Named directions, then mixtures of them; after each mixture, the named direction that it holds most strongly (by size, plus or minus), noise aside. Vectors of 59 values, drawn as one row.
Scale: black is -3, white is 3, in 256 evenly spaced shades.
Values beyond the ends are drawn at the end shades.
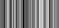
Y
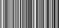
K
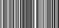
K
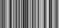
Y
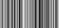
Y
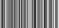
K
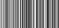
K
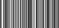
K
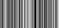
K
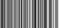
K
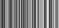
K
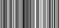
Y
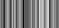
Y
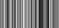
Y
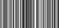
K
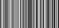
K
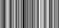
Y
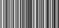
K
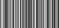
K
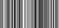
Y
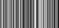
K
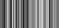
Y
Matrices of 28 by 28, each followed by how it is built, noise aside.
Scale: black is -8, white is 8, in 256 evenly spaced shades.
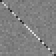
diagonal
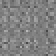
low rank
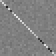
diagonal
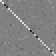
diagonal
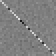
diagonal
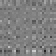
low rank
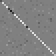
diagonal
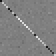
diagonal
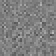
low rank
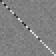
diagonal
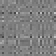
low rank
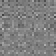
low rank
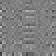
low rank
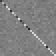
diagonal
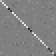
diagonal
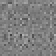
low rank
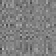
low rank
